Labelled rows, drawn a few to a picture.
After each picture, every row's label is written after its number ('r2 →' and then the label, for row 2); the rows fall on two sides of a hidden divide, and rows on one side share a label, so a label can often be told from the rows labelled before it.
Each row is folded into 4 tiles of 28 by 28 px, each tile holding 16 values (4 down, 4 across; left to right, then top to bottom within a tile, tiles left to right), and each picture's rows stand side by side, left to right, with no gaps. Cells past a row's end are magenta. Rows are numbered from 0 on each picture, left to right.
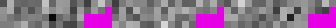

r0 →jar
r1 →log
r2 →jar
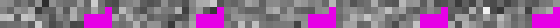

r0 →jar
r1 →jar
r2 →jar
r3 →jar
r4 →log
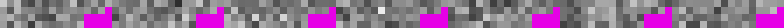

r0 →jar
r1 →log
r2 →jar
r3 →jar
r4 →log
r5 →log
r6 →log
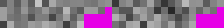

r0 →jar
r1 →jar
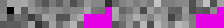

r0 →log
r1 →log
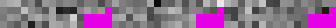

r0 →log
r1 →jar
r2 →jar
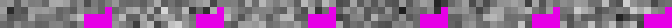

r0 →jar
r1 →log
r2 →jar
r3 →log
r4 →log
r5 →log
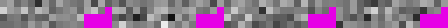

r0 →log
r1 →log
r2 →jar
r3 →log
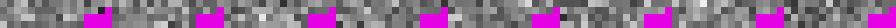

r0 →jar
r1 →log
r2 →log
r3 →jar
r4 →jar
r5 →log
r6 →log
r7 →log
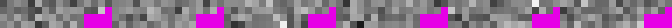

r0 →log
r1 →log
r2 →log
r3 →log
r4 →log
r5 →jar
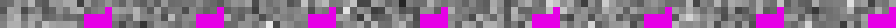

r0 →log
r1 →jar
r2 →jar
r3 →jar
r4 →jar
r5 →log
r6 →log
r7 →jar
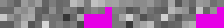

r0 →jar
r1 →log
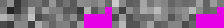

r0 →jar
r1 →log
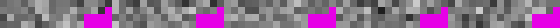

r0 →log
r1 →log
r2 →jar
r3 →log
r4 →jar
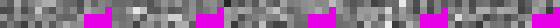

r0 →log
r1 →log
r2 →jar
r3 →log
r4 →jar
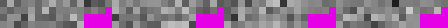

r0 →jar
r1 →log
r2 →log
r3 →log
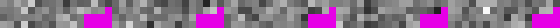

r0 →log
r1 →jar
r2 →log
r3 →jar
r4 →log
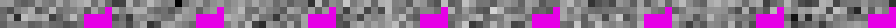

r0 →jar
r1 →log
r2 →jar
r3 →log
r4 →jar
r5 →jar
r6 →log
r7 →log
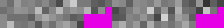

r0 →log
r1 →log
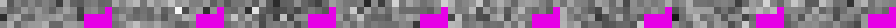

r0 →log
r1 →jar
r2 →jar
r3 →jar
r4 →log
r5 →jar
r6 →log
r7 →jar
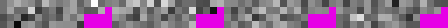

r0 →log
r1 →jar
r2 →log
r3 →log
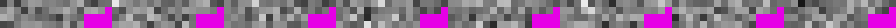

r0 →jar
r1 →log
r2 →log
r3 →log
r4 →log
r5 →jar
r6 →log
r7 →jar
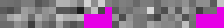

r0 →jar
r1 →log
